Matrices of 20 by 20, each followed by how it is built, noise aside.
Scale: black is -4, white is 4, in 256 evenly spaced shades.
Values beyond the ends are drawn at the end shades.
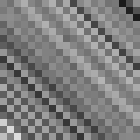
Toeplitz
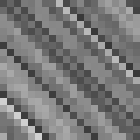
Toeplitz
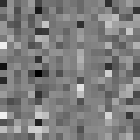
uneven columns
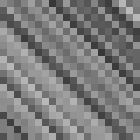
Toeplitz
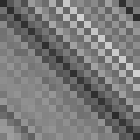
Toeplitz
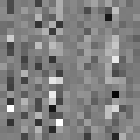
uneven columns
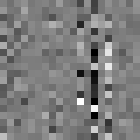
uneven columns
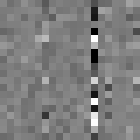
uneven columns
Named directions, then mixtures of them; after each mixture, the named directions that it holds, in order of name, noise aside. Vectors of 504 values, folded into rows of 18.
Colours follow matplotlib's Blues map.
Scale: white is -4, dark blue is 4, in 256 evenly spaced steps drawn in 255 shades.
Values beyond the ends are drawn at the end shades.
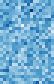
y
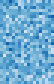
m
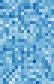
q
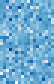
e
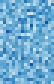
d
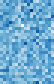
y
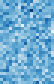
y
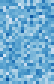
d, m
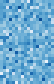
e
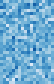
d, q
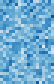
m, y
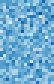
d, m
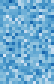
m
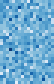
e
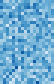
q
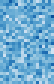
m, y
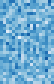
d, m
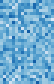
q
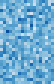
d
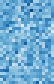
y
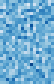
d, q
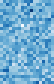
y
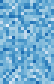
q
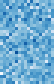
e, y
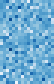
e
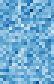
y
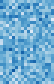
e, q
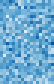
m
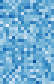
q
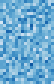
d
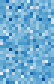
e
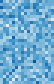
q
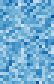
m, y
